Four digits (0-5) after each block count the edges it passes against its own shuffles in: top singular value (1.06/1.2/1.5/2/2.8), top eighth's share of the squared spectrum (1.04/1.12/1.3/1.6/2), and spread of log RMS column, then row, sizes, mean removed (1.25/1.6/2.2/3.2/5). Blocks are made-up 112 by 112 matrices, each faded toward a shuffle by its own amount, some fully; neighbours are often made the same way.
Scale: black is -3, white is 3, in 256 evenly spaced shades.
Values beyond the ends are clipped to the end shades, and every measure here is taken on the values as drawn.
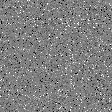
0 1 0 0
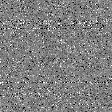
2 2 1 3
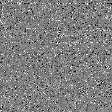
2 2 1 2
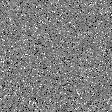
0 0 0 0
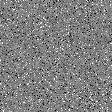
0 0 0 0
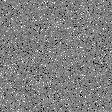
0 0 0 0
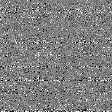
2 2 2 3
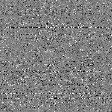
2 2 1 3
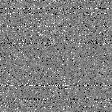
2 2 1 3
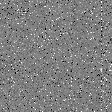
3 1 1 0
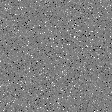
0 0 0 0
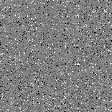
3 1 1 0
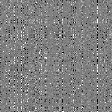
5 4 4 2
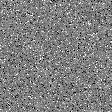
0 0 0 0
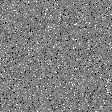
0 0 0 0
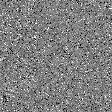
0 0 1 0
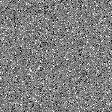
1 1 2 0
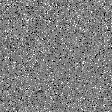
3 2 1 0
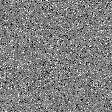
2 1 0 0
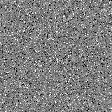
3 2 1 0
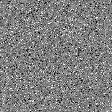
3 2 0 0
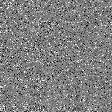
3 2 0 1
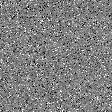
0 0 0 0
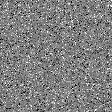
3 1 0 0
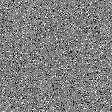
3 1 0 0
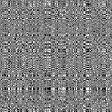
5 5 4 4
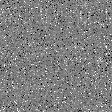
2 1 1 0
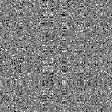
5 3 2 2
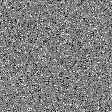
2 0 0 0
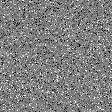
2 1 0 0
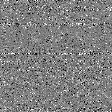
2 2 2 3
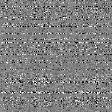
2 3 3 4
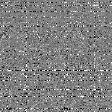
2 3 2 4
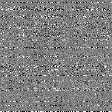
2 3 3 4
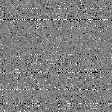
3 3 2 3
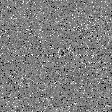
1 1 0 2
